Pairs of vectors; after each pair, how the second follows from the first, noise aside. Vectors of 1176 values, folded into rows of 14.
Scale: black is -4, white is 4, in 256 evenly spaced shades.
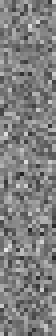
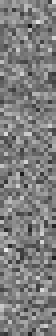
sign-scrambled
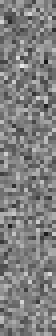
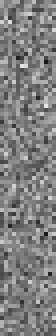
sign-scrambled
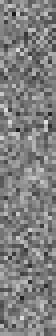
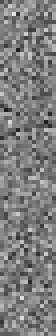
sign-scrambled
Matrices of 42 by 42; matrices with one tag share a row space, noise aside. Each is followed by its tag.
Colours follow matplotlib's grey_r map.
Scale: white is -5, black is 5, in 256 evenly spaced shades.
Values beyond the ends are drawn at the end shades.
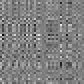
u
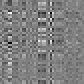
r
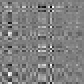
r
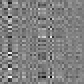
r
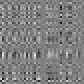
u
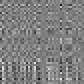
u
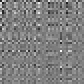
u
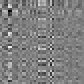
r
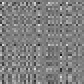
u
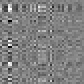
r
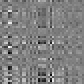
r
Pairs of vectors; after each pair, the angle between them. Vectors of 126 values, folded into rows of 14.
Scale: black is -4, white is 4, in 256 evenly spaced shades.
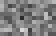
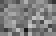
partly opposed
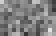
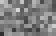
partly aligned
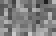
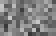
partly opposed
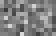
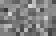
partly aligned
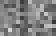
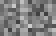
nearly opposite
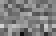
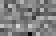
partly aligned
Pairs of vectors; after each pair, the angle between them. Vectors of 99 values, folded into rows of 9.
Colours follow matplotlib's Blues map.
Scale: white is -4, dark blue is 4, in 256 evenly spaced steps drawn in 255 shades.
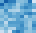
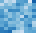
nearly opposite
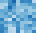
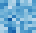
nearly opposite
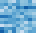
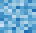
partly aligned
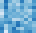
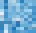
nearly parallel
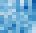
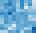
nearly opposite
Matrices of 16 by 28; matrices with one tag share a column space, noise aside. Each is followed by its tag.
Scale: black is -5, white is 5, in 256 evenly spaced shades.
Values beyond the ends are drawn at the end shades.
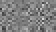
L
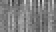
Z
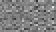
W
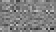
W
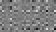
W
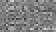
W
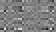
W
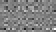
W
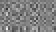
L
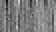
Z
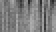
Z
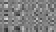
L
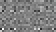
W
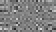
W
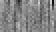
Z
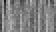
Z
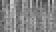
Z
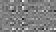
W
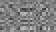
L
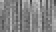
Z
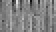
Z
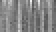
Z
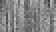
Z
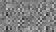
L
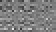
W
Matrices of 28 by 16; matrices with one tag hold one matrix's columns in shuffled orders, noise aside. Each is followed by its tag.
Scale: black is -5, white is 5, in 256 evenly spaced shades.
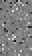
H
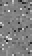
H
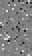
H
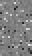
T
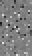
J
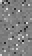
H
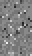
J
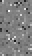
H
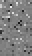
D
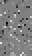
J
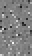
J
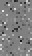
H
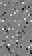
T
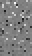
D
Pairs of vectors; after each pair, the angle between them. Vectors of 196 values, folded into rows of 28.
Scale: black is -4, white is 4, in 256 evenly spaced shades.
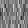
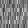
partly opposed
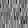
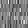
nearly opposite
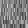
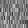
partly opposed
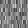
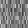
partly aligned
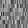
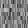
partly aligned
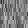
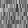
partly opposed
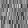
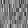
orthogonal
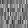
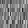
nearly parallel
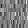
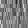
partly opposed
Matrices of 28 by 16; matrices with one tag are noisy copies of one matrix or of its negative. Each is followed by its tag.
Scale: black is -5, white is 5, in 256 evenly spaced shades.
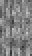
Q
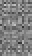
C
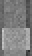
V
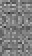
C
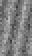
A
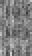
Q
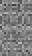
C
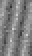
A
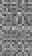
C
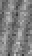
A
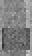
V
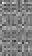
C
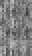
Q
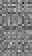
C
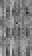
Q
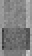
V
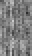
Q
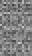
C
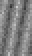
A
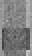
V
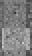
V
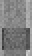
V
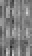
Q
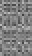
C
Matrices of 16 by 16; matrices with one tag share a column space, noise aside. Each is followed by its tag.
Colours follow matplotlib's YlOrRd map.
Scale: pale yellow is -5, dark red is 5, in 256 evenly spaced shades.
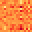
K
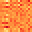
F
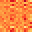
F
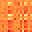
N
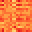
F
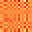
F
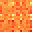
N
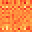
K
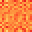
F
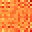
F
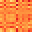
F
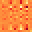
K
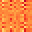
F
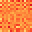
F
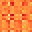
N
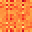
F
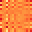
F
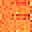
N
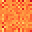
F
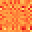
K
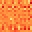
K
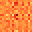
N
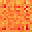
K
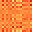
F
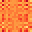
F
